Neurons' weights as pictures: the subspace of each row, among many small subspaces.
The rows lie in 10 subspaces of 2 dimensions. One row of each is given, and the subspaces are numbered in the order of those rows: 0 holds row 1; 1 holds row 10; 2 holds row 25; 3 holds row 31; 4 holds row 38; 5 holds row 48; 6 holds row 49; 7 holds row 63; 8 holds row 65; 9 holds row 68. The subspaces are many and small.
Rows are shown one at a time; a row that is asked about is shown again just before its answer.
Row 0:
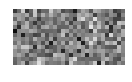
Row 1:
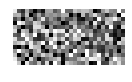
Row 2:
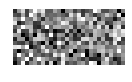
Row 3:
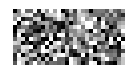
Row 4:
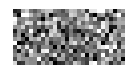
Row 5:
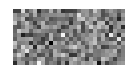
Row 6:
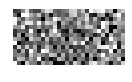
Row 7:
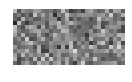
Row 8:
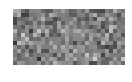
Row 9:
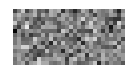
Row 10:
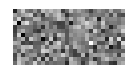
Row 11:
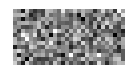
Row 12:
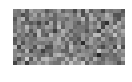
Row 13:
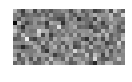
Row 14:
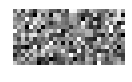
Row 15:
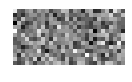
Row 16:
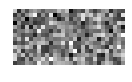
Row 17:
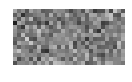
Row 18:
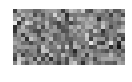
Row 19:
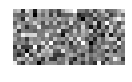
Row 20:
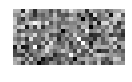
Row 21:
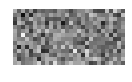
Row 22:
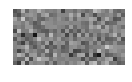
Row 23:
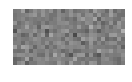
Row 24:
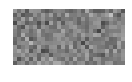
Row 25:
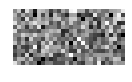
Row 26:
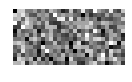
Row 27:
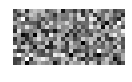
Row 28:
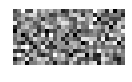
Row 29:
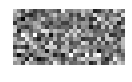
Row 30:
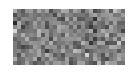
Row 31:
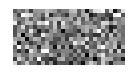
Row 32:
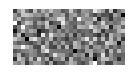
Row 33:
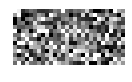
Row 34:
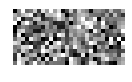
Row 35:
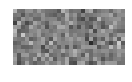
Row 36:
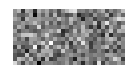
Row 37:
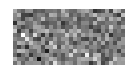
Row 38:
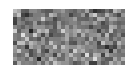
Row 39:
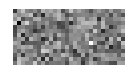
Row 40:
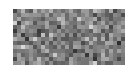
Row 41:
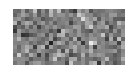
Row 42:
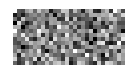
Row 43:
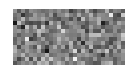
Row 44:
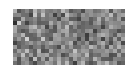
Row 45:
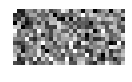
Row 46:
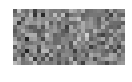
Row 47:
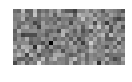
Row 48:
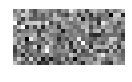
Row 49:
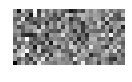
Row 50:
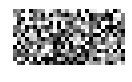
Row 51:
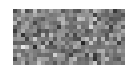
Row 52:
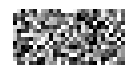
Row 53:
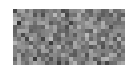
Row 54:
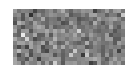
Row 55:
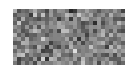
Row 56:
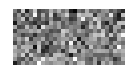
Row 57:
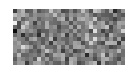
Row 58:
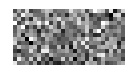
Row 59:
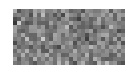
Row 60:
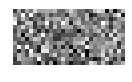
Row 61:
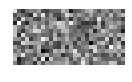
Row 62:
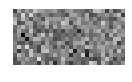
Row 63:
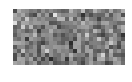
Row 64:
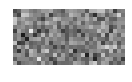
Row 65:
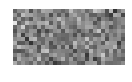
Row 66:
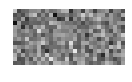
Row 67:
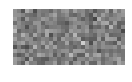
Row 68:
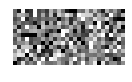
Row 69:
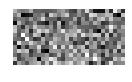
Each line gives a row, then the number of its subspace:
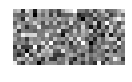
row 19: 9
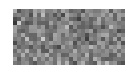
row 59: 6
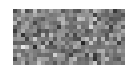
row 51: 5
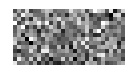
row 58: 8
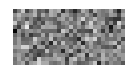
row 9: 7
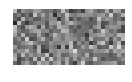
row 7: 9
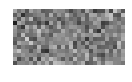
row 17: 8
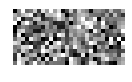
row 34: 1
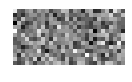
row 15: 2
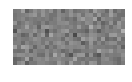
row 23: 8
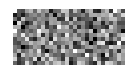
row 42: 2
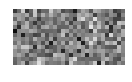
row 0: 2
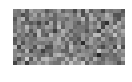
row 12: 3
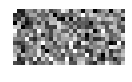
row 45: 7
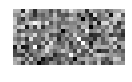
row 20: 5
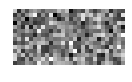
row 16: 7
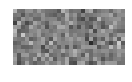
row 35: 9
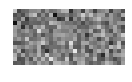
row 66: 7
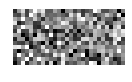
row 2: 0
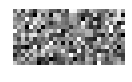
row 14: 7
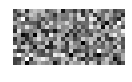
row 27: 3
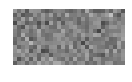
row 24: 8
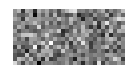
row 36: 9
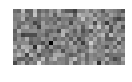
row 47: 9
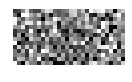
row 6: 4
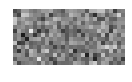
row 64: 4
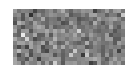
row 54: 0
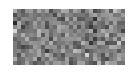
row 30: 2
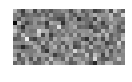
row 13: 5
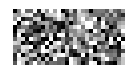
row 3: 1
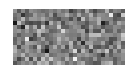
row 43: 5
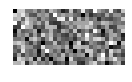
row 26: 7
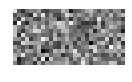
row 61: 1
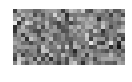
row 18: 9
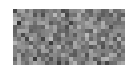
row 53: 6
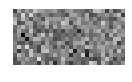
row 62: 0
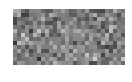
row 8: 4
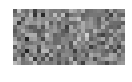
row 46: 6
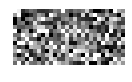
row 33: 4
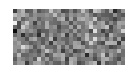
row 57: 2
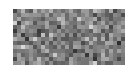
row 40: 5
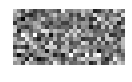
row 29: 3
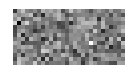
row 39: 1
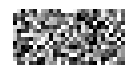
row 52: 6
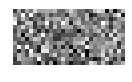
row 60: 0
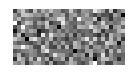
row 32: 5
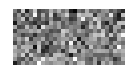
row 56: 2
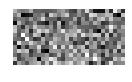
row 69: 3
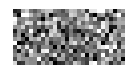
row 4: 4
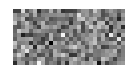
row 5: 6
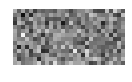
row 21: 0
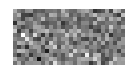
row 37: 3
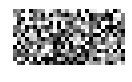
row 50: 3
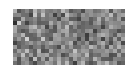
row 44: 6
